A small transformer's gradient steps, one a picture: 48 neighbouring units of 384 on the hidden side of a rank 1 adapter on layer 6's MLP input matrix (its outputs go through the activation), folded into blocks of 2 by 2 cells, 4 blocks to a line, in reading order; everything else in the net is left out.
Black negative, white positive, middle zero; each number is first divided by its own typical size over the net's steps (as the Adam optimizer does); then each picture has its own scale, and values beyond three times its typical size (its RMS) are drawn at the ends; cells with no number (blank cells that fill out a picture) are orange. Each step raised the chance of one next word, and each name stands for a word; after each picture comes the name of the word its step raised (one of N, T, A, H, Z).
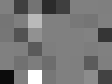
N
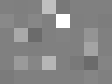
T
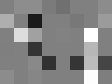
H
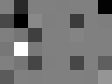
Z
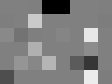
N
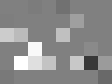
N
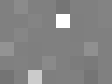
T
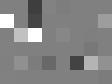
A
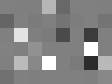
T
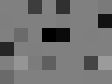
N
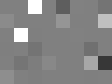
Z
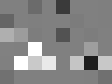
N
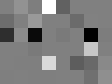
T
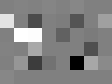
A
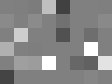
T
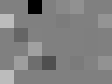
A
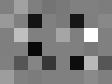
H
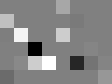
T
